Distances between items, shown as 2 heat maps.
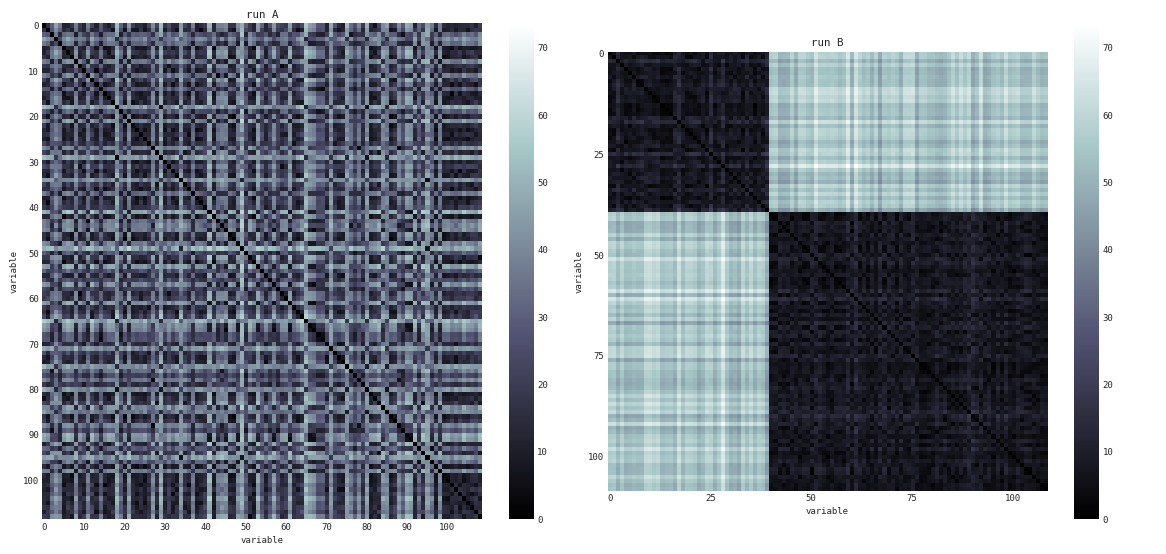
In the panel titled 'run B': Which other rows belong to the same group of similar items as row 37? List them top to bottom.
0, 1, 2, 3, 4, 5, 6, 7, 8, 9, 10, 11, 12, 13, 14, 15, 16, 17, 18, 19, 20, 21, 22, 23, 24, 25, 26, 27, 28, 29, 30, 31, 32, 33, 34, 35, 36, 38, 39
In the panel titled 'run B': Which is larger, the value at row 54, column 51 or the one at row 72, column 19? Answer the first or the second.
the second
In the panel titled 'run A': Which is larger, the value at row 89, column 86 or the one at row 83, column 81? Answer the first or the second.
the first
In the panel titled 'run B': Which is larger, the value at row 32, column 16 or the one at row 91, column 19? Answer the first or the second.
the second
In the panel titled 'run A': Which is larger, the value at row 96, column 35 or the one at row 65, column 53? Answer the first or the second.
the second
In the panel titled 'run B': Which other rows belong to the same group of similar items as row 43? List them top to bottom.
40, 41, 42, 44, 45, 46, 47, 48, 49, 50, 51, 52, 53, 54, 55, 56, 57, 58, 59, 60, 61, 62, 63, 64, 65, 66, 67, 68, 69, 70, 71, 72, 73, 74, 75, 76, 77, 78, 79, 80, 81, 82, 83, 84, 85, 86, 87, 88, 89, 90, 91, 92, 93, 94, 95, 96, 97, 98, 99, 100, 101, 102, 103, 104, 105, 106, 107, 108
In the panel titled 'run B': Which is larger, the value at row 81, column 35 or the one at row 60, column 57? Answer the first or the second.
the first
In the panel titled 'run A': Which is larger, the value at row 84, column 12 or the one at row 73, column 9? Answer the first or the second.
the first
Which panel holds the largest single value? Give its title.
run B
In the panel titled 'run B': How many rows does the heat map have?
109
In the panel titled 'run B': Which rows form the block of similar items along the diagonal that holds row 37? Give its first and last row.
0 to 39
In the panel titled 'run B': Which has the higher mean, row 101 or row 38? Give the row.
38
